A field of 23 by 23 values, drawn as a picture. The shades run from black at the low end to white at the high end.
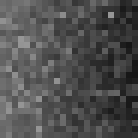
No regular stripes run through it. No row or column stands out. Overall the values sit about 30% of the way up the scale. There is an overall slope up to the left.
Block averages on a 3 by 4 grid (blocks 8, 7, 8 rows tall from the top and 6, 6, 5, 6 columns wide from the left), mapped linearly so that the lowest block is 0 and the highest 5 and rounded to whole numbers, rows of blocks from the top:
5320 / 5310 / 5320
